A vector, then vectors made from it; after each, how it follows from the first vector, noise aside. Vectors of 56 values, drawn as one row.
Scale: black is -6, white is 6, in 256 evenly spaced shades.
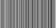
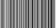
scaled up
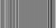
partly zeroed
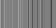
partly zeroed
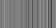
partly zeroed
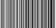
scaled up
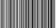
scaled up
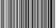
scaled up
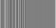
partly zeroed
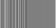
partly zeroed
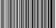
scaled up
